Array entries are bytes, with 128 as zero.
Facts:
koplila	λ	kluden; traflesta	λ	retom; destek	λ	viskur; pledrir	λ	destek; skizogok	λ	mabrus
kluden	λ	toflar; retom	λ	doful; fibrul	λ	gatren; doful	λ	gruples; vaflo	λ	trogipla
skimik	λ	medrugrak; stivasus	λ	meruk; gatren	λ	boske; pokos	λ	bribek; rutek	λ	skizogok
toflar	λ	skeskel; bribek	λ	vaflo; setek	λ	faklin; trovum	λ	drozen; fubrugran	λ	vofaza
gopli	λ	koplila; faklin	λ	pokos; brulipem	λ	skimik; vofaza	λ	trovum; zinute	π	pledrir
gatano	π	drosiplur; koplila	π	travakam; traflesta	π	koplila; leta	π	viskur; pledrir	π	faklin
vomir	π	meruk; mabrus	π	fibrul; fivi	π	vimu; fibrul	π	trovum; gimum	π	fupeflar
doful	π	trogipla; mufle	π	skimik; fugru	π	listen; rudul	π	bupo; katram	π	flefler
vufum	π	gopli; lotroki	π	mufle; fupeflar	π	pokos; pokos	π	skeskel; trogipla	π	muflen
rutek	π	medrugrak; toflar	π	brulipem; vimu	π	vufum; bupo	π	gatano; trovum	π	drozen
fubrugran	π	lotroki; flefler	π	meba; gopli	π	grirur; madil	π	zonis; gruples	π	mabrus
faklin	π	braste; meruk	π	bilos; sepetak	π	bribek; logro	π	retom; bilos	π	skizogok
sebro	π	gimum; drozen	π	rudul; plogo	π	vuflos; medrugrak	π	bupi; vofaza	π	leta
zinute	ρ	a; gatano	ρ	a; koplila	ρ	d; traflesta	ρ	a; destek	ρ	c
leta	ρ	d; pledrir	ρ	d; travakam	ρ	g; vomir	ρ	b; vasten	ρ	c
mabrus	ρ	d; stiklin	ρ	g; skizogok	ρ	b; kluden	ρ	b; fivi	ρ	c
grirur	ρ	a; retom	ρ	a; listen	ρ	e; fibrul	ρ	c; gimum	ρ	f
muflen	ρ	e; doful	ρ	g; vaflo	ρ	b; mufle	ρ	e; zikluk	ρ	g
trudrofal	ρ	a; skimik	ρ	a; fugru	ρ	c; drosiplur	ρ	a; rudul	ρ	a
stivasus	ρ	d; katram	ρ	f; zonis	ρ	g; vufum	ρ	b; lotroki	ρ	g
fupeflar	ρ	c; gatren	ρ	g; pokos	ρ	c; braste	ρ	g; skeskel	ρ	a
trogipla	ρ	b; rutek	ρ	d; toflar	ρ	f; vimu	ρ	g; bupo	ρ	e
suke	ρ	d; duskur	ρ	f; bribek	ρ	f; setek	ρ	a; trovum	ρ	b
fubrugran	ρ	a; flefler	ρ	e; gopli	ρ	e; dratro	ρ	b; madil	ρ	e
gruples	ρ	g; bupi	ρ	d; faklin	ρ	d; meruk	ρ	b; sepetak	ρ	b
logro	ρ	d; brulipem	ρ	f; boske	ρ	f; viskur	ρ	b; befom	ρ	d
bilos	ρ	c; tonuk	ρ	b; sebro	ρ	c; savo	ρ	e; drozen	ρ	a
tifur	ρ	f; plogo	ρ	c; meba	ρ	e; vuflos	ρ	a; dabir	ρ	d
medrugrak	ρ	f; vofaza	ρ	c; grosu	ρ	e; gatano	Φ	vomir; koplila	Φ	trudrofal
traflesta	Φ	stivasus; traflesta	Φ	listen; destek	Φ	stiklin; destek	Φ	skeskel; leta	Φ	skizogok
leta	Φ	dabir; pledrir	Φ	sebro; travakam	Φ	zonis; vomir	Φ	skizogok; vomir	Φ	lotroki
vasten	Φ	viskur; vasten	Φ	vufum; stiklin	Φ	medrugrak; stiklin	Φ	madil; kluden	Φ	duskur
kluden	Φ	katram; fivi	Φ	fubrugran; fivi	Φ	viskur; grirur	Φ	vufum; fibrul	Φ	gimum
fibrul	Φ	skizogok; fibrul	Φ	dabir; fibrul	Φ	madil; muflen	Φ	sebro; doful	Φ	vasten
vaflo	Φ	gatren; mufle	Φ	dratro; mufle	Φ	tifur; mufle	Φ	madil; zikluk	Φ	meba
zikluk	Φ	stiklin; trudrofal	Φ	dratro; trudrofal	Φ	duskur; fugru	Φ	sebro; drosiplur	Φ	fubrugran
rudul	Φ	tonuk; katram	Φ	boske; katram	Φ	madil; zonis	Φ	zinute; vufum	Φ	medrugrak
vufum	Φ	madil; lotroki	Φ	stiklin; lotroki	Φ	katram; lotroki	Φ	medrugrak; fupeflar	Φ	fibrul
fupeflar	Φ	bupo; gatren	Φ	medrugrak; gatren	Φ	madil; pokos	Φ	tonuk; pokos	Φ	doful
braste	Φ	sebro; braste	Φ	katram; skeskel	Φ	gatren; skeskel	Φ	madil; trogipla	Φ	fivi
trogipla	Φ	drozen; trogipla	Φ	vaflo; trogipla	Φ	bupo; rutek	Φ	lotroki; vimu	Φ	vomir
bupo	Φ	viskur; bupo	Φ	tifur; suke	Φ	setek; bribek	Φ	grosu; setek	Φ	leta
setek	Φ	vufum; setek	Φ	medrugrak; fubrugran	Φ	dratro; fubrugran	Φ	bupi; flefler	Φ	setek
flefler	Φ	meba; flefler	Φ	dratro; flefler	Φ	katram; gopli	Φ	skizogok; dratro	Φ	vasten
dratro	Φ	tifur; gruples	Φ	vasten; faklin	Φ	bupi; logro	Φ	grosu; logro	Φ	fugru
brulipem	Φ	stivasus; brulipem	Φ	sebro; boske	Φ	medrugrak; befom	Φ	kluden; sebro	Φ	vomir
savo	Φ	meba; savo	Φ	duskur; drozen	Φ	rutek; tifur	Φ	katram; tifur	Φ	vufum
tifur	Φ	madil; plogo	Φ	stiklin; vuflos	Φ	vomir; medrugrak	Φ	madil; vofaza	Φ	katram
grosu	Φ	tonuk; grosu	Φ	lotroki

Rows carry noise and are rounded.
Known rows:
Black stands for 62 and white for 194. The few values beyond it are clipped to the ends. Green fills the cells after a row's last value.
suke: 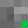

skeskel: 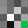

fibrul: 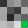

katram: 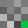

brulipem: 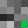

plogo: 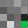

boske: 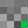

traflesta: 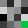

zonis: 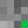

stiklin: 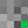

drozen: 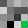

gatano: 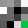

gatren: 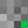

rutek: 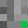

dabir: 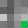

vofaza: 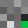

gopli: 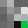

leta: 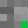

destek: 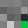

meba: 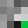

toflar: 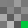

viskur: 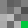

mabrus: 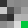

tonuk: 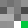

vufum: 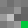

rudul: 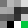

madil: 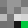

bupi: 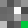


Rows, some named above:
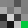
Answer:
vuflos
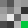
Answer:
zinute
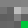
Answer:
koplila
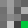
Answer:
vimu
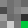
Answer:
fupeflar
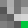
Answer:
grosu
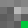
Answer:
koplila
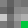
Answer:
dabir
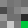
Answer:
fupeflar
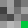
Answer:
bribek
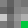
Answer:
dabir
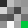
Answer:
gruples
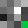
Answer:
faklin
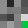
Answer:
stivasus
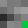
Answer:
pledrir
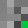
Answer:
zikluk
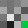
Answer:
setek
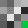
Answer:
fubrugran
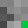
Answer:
logro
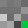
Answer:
duskur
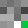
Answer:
tonuk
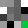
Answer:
drosiplur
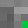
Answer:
suke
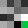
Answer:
listen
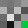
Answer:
trudrofal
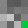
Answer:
skizogok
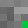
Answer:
suke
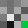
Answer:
setek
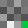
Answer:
fugru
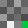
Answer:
sebro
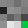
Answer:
pokos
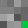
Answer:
vomir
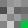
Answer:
doful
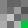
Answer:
viskur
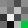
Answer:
grirur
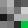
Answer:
muflen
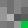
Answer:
kluden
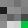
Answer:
pokos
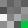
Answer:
gimum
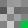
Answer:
doful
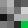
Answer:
muflen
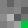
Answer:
meruk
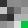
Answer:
mabrus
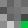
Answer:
bilos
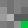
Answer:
kluden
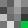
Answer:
fivi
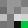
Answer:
madil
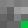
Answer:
befom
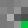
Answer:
trogipla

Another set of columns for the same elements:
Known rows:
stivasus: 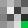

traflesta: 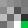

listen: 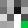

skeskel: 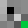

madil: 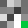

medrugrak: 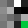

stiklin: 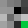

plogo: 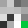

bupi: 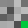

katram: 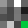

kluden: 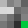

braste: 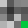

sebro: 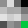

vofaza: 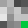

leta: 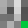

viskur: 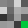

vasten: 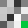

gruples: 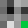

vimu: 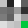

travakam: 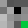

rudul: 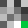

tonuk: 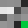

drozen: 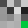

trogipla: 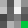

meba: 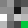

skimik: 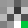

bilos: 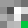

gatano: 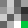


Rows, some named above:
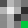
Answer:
trovum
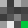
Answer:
bribek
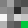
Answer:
meba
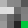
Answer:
kluden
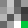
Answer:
gatano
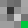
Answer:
drosiplur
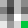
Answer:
gopli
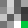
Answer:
gatano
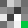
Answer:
madil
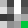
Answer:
vufum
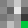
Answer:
mabrus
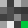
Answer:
bribek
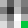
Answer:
gopli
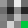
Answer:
lotroki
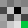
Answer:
zonis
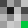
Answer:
bupo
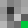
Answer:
trudrofal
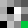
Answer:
fupeflar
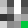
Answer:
vufum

